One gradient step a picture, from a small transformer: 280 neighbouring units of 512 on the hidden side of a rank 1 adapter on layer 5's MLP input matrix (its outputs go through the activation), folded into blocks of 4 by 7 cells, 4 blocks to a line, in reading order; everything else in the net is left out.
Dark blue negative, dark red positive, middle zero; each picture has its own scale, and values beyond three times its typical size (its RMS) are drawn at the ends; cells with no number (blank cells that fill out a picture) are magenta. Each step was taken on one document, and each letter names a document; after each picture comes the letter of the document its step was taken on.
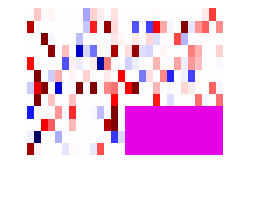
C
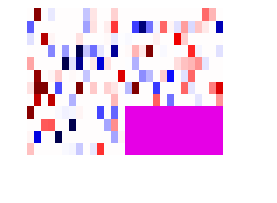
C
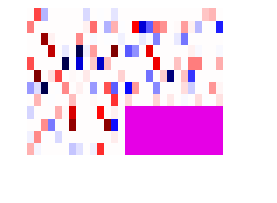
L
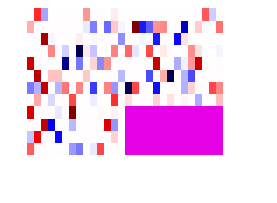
L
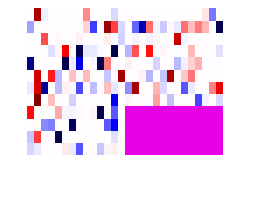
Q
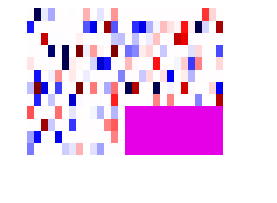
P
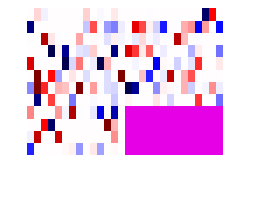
Q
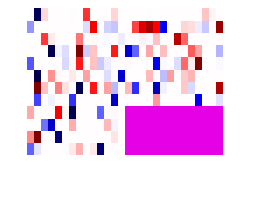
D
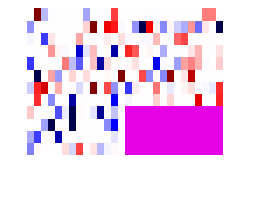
Q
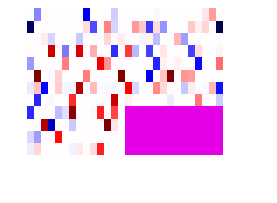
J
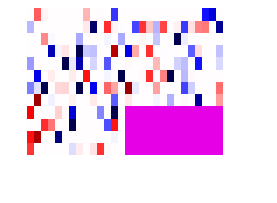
D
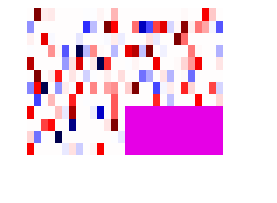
C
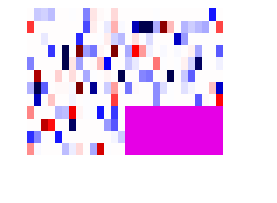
C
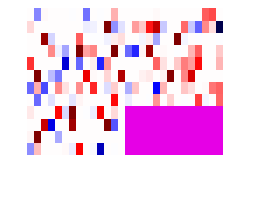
J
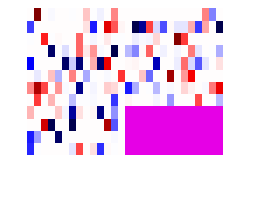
Q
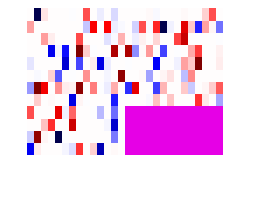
J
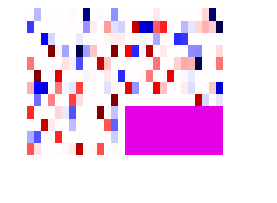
J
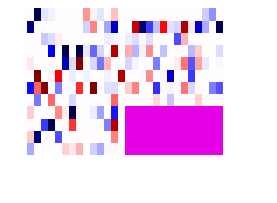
P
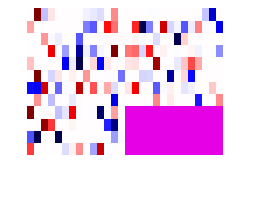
P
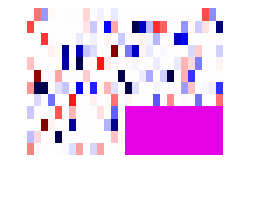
L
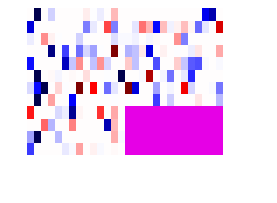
P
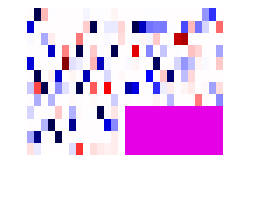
Q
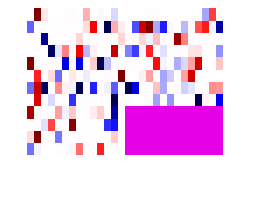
J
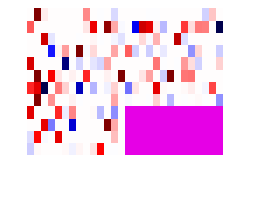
J
